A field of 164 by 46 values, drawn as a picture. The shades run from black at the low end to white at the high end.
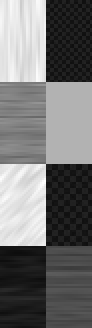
It is made of 4 by 2 panels. Panel 1,1: very high, streaked downward, faint in contrast. Panel 1,2: very low, checkered, faint in contrast. Panel 2,1: middling, streaked across, faint in contrast. Panel 2,2: high, flat. Panel 3,1: very high, slanting up to the right, faint in contrast. Panel 3,2: very low, checkered, faint in contrast. Panel 4,1: very low, streaked across, faint in contrast. Panel 4,2: low, streaked across, faint in contrast.
